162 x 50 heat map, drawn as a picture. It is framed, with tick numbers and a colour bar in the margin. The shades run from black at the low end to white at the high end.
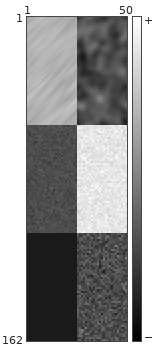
The table splits into 3 rows of 2 panels. Panel 1,1: high, slanting up to the right, faint in contrast. Panel 1,2: low, blotchy. Panel 2,1: low, fine-grained, faint in contrast. Panel 2,2: very high, fine-grained, faint in contrast. Panel 3,1: very low, flat. Panel 3,2: low, fine-grained.
